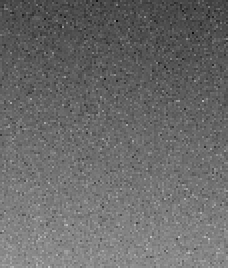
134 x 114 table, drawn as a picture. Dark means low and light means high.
The texture is fine-grained noise. The values follow a bell shape. There is an overall slope up to the bottom. There are no regular stripes. No row or column stands out. On average the colour sits 40% of the way up the scale.
